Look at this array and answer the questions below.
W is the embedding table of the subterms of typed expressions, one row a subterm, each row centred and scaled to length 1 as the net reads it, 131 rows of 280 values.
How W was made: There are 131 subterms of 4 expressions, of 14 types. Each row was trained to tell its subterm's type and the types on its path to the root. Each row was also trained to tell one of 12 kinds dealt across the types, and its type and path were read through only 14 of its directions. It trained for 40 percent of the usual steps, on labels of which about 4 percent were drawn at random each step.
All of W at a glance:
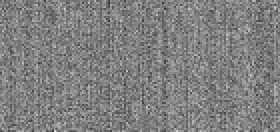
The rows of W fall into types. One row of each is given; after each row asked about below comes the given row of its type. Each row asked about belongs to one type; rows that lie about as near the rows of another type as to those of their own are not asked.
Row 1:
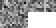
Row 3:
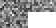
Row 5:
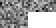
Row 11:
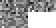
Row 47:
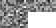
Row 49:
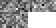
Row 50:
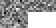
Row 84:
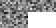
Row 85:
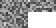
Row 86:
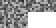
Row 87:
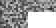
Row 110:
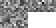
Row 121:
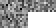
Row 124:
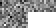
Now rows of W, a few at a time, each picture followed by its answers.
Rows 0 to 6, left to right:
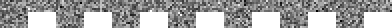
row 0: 124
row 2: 49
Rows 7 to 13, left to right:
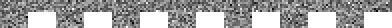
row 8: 110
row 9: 50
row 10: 121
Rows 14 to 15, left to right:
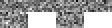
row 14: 11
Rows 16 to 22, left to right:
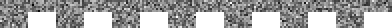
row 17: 124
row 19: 86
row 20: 85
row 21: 85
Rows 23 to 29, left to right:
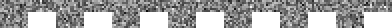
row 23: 49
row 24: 121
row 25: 85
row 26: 85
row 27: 47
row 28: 84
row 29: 3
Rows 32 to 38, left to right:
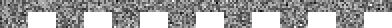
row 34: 49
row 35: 49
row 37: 86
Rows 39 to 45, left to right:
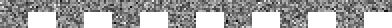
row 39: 87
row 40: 86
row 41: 124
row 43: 49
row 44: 87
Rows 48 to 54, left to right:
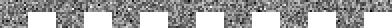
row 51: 47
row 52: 121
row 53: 85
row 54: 47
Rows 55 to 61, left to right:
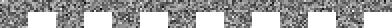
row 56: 85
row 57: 5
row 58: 85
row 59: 1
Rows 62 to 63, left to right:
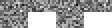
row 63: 110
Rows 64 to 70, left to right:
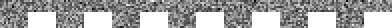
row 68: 124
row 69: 5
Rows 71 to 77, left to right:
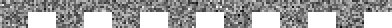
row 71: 5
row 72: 87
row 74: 11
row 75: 87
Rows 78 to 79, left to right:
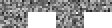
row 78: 1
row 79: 3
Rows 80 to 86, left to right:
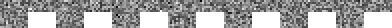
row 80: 5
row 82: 124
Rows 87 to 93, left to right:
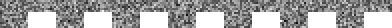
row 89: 11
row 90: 121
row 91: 84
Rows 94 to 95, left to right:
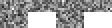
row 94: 121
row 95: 87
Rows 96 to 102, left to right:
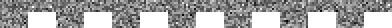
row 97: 86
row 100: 1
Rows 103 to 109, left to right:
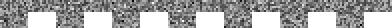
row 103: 86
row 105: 110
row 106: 5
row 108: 86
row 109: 11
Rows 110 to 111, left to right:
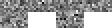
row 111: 1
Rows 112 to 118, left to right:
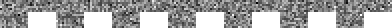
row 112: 3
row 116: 121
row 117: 87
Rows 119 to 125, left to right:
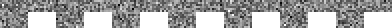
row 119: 86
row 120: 124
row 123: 11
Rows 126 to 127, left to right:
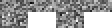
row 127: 49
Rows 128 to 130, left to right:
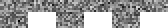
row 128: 47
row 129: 49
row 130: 124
